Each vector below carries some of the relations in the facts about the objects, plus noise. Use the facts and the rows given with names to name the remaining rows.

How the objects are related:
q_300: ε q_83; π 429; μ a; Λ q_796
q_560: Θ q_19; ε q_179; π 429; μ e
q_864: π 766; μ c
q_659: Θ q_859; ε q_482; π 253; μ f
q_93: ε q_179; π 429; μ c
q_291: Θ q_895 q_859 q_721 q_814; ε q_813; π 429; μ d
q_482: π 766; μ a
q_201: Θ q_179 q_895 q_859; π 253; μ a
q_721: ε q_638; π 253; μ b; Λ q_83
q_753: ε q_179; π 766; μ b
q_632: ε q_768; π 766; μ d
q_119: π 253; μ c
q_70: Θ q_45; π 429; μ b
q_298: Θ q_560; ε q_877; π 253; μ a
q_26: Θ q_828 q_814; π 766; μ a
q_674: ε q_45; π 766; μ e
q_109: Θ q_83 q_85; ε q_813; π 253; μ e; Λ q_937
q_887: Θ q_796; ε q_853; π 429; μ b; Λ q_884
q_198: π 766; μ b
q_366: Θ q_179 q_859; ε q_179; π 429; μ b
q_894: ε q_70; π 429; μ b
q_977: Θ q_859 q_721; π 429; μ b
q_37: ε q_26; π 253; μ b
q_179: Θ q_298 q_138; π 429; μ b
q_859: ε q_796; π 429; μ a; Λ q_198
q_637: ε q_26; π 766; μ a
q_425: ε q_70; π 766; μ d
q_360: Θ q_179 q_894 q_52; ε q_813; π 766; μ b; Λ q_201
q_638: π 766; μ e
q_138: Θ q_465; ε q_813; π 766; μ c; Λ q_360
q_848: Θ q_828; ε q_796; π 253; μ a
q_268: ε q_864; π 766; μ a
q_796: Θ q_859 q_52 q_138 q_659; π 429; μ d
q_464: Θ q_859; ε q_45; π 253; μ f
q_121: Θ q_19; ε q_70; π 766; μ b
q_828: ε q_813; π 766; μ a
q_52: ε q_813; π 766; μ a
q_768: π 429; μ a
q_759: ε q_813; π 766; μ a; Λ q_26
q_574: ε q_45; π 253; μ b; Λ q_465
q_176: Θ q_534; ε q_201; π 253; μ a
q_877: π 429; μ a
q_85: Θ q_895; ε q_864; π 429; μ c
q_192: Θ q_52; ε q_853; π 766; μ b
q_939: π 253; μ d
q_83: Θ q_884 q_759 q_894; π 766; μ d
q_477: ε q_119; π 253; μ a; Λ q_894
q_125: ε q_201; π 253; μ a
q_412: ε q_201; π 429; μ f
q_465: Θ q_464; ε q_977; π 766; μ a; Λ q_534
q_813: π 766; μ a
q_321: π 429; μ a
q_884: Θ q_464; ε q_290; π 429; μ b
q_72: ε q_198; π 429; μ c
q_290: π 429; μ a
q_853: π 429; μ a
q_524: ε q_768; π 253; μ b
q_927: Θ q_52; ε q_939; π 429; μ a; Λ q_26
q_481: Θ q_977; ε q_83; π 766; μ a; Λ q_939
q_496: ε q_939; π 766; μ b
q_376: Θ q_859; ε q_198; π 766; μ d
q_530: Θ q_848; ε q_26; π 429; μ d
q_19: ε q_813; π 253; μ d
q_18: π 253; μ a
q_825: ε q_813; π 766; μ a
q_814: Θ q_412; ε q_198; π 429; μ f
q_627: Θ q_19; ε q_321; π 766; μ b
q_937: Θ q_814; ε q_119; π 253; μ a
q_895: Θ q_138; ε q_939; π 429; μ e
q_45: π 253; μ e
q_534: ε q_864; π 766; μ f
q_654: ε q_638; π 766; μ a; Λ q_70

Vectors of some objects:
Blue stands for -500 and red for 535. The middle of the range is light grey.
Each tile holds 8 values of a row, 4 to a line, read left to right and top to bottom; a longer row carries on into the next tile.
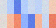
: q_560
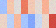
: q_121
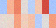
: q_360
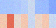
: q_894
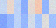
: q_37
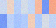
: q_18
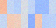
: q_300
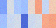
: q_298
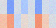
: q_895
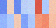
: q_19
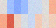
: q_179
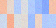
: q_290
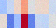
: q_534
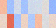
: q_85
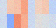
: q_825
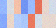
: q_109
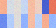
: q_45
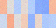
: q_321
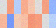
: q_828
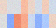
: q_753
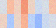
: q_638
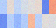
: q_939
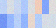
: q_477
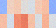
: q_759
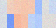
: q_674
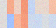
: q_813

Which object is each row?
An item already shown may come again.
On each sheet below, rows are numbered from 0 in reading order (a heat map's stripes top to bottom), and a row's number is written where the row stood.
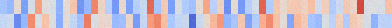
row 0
q_659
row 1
q_109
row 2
q_19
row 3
q_298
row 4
q_19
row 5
q_637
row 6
q_198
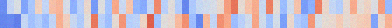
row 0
q_176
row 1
q_412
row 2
q_291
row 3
q_560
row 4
q_26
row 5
q_109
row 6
q_192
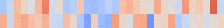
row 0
q_138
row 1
q_72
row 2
q_83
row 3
q_481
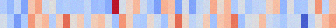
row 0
q_721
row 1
q_894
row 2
q_70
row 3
q_366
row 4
q_977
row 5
q_298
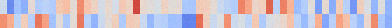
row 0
q_859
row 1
q_864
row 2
q_198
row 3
q_937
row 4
q_376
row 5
q_530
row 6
q_814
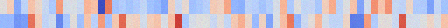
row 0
q_848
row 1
q_45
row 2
q_894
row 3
q_796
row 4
q_93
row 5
q_977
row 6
q_201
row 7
q_927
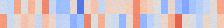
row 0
q_465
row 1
q_464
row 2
q_268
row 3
q_179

